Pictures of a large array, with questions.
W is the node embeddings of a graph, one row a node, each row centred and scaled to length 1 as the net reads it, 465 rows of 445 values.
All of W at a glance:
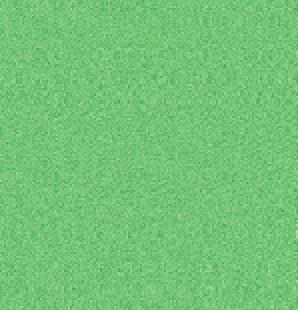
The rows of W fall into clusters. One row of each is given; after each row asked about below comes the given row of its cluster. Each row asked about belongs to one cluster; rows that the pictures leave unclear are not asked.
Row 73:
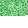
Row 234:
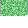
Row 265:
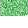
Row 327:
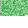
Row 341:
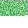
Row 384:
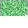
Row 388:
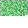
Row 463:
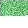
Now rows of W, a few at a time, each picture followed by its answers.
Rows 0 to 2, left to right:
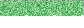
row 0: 327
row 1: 341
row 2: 384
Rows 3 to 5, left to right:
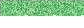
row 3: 384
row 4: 265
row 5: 384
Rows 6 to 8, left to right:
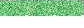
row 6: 384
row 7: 265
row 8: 327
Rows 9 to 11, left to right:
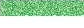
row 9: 265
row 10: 463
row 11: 463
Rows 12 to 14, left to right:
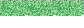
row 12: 327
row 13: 327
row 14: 327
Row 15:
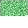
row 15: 463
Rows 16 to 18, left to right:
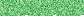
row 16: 265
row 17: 327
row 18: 341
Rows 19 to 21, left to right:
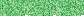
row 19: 384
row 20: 388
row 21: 265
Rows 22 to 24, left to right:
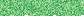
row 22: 388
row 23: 327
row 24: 73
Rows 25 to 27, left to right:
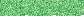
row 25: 463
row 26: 341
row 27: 327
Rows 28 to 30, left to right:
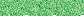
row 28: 341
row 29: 341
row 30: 341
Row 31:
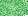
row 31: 73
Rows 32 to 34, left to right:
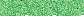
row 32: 265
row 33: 341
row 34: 341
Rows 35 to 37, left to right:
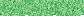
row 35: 327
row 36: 234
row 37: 341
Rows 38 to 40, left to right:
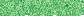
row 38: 73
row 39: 327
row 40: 341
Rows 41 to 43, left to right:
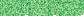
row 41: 384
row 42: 463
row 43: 234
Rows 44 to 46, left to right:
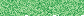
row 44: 265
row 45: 388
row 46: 234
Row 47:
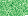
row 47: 341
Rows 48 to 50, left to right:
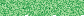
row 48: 234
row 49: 341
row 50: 463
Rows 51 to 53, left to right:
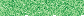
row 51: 265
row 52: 384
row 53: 384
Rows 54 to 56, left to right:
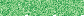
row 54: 234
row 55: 327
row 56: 384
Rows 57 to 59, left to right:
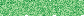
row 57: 234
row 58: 388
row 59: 463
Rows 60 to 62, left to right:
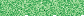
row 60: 341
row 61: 73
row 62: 265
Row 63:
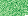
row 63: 388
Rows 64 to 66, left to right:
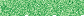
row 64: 327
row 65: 341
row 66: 463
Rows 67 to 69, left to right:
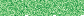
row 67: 388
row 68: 265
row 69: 388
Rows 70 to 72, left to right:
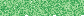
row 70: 327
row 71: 463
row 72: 73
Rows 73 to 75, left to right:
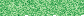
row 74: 234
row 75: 234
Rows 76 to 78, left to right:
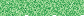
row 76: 384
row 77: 341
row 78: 341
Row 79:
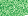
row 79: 341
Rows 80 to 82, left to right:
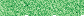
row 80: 265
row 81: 341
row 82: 388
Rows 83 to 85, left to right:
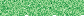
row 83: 327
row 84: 341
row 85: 341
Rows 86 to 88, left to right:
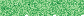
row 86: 327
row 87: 234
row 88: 234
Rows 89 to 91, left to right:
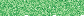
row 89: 341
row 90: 388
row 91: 388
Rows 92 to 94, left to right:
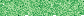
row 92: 73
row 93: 265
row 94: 73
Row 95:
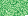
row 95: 463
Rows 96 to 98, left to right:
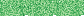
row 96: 463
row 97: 384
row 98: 463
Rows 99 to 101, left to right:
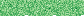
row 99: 341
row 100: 341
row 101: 463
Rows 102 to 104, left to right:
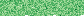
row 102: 73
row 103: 234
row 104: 388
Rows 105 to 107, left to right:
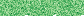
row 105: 341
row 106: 327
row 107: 265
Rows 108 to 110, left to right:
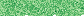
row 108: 265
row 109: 327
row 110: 234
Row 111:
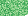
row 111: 234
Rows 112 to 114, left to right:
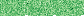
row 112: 384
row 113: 327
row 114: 463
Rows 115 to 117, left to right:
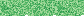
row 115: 327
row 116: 384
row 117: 327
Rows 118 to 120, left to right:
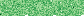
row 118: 327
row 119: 73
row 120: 327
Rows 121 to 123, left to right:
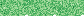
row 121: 234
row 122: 234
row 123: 327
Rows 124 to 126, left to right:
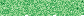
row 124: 234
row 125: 234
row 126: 341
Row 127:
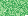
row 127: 265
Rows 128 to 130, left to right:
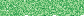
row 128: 341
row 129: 388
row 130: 388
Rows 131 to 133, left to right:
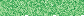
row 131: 265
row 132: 265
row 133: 234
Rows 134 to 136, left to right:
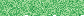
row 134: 341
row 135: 327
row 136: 463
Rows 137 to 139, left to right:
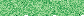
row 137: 388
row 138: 73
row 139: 327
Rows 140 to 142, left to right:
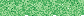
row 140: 73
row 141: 73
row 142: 73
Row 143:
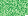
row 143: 384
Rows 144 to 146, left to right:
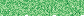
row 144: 234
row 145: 388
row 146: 388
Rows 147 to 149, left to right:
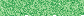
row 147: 265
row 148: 234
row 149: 73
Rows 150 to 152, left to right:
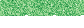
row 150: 265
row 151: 265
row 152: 341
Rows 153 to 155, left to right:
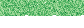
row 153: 265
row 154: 341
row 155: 265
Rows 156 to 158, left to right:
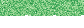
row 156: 463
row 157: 234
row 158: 73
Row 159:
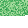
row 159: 73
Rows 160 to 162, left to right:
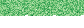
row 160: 234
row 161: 388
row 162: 388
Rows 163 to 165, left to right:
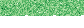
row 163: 327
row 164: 384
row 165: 388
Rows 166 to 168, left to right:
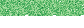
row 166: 234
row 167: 341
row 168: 463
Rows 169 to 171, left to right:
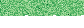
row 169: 463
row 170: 265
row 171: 463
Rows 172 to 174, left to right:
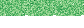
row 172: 384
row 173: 384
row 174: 327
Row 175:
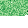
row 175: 327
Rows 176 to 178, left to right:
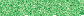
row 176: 341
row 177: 384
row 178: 73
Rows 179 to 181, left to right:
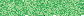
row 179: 73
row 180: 265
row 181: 234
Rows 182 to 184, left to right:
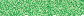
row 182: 341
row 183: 463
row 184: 234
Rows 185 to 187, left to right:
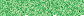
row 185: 384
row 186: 388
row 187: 341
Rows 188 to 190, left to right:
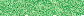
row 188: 327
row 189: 73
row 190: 265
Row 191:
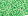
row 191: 341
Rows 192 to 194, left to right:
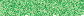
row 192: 265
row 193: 384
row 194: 234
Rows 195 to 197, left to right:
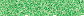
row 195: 265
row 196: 384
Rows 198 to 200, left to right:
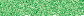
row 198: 341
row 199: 234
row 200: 234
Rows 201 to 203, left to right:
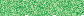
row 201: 463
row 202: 341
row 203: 265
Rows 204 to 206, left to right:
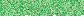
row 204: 463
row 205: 327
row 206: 73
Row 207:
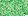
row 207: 73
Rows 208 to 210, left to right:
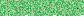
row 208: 463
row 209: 384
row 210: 341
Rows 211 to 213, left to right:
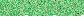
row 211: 341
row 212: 463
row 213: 327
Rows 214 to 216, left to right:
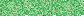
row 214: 73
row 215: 388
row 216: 73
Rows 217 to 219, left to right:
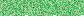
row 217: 388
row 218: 265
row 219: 341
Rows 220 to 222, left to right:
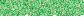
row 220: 234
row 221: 327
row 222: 341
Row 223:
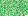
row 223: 463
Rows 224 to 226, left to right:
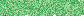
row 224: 234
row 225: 327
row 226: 73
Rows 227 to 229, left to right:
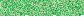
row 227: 265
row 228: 73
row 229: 463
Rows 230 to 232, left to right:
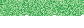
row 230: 234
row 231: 341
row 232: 327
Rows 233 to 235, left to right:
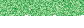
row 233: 388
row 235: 265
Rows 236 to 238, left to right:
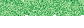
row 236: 73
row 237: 327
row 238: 73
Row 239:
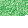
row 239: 327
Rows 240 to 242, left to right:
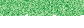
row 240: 234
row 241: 388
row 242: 341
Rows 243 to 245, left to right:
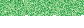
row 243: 73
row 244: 388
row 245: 265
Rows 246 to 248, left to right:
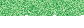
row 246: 234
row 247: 327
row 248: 341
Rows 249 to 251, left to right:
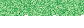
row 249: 388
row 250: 463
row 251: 234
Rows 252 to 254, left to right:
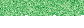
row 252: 463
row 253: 265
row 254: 73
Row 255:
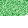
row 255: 234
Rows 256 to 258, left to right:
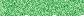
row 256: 265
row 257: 388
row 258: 341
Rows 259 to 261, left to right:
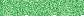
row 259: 463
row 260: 341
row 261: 463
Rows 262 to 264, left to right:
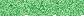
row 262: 341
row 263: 327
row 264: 463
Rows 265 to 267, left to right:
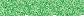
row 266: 341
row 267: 341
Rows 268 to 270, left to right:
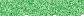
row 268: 341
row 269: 234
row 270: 327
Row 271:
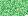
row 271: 327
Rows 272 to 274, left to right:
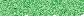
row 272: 388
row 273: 234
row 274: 234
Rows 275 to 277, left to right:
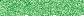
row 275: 265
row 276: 463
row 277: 341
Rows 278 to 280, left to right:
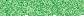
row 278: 384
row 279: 265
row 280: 341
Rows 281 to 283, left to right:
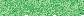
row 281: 388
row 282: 327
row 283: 73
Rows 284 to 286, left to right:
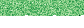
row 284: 384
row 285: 327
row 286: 463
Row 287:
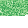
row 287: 327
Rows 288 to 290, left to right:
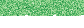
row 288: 234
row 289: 327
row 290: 341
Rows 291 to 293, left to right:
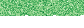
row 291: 265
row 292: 73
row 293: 388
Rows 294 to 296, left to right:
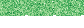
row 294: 265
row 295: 384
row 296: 265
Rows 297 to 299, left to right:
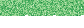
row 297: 327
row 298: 234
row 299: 388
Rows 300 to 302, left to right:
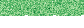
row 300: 388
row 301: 384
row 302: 234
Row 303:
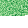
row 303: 388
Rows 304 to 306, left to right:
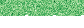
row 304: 234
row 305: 341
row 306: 327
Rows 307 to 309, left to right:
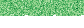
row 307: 388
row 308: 327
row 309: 384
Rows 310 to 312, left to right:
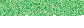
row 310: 234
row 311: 384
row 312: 463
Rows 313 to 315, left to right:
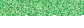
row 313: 384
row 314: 73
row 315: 234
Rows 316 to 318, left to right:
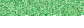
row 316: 73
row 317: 234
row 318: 384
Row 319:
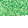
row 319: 265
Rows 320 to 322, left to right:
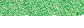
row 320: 234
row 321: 341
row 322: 265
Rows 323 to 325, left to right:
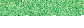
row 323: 73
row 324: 341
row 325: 463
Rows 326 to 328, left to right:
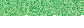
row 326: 384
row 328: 384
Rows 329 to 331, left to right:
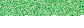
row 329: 463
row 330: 384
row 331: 388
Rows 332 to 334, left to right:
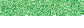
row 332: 327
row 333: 327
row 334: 73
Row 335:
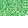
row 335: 384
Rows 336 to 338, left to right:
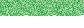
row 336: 341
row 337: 341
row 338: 341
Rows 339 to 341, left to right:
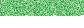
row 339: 463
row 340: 384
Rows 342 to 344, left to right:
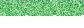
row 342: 384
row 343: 73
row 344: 265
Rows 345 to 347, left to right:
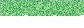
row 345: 388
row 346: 73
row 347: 341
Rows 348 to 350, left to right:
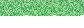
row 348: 341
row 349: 341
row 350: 388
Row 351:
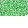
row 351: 463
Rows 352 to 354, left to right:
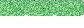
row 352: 388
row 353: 388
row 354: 388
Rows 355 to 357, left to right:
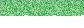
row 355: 388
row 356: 341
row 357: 265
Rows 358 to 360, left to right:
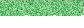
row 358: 341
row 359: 234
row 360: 384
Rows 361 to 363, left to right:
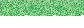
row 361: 341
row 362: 327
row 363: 327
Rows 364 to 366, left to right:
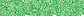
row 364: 73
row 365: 327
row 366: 463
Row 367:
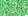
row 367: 384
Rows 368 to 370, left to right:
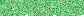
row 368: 234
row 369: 384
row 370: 463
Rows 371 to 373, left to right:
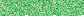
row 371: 388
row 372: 73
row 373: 463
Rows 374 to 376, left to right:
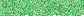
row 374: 265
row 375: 463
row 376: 327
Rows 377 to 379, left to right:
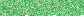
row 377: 327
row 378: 234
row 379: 388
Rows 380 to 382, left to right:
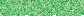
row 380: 234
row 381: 388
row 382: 73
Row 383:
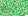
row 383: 327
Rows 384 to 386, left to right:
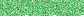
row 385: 463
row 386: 341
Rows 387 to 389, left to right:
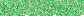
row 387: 327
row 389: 327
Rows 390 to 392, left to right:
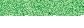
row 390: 463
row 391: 265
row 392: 388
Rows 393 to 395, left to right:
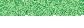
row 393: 73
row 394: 384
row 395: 234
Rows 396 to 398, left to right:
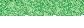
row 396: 73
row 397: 265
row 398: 265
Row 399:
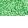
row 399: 73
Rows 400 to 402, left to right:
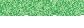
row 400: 341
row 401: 73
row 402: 341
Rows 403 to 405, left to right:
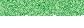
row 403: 265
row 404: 388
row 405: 265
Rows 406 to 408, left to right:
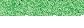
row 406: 265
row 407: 265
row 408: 388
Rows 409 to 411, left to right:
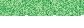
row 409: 327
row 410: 73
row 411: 388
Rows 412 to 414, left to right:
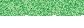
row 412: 73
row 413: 388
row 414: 265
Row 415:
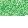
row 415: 327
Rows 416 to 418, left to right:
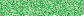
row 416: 463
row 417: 265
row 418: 234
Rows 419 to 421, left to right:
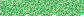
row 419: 327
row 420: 388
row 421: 388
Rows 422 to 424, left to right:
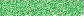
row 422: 463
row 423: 234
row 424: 388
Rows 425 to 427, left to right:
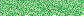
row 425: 384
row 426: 388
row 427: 327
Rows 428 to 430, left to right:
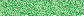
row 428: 265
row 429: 73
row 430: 265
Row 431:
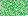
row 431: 265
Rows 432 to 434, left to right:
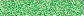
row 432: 265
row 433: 234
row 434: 265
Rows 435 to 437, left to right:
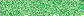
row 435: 341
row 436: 265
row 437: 234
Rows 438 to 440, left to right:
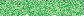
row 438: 234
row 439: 341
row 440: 265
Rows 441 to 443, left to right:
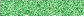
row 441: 73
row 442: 341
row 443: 384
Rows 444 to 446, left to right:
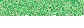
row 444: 265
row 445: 341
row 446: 73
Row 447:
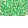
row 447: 327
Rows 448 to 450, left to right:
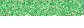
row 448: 234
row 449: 234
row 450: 265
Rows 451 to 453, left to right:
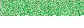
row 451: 265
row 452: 463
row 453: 463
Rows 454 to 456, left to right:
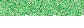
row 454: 265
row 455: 327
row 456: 327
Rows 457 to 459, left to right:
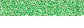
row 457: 265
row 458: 463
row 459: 463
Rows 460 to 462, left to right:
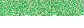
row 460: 463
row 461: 388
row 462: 341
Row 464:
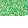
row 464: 388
